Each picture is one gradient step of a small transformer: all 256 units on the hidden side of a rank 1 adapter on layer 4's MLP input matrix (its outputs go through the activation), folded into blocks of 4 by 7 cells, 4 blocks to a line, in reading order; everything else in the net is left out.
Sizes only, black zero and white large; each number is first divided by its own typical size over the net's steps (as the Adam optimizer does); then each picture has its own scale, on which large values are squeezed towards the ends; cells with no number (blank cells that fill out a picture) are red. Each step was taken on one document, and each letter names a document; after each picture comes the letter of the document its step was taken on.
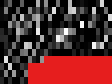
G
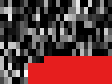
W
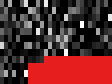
G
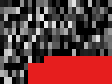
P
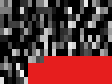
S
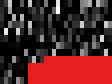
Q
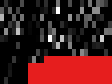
Q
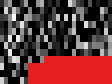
W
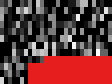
S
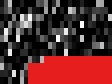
G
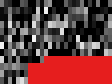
W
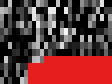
S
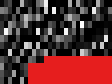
G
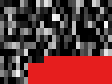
W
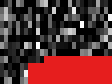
G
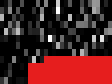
Q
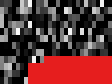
S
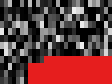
W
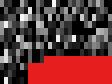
P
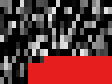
S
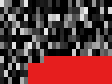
W
